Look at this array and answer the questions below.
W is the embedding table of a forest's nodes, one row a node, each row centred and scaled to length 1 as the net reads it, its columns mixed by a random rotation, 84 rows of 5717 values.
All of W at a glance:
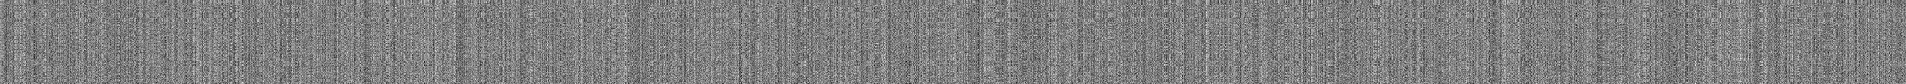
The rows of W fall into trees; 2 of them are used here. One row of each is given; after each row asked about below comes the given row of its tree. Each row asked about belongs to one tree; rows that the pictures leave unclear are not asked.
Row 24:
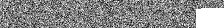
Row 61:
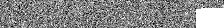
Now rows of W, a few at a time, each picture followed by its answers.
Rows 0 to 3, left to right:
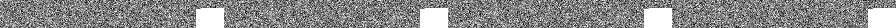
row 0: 24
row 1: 24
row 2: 24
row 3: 24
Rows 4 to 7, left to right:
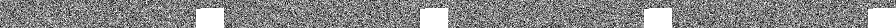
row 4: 24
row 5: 61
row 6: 24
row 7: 61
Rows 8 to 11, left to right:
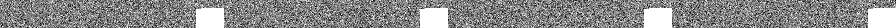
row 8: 61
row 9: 24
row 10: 61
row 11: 61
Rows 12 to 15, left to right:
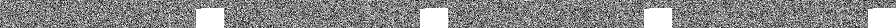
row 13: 24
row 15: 24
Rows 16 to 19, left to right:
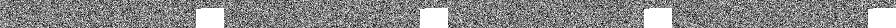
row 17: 24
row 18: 61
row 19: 61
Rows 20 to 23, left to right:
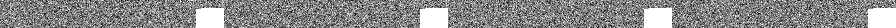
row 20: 61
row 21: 61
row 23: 61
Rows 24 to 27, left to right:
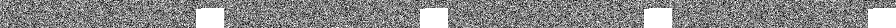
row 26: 61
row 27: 24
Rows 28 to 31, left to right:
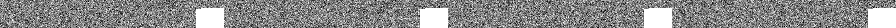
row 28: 61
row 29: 24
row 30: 24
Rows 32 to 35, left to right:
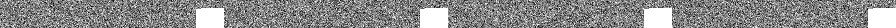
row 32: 24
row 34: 24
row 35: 61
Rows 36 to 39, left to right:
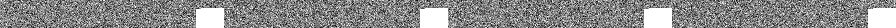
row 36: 24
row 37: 24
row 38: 24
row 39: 61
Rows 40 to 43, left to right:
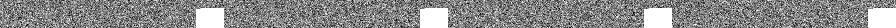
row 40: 24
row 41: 24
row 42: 24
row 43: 61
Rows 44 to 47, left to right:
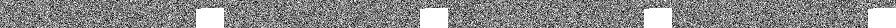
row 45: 24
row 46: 61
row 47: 61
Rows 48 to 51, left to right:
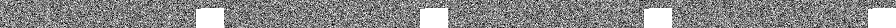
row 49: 61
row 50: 24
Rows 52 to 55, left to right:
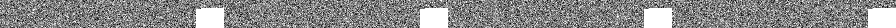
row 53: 61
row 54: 24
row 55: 24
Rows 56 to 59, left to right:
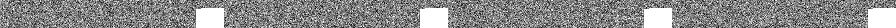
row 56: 24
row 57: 24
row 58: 24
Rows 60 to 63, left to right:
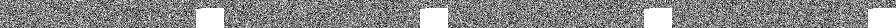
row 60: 24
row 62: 61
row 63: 24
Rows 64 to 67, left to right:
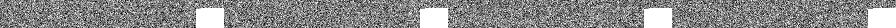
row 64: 61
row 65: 61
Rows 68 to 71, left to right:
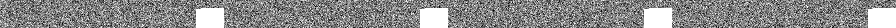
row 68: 24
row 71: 24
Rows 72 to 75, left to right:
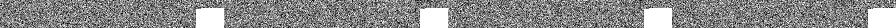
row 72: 61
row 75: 61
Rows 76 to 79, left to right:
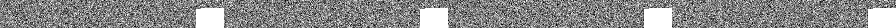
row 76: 61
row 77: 24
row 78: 61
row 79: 24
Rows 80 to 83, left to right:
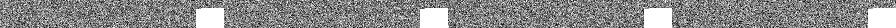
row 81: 24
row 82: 61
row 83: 61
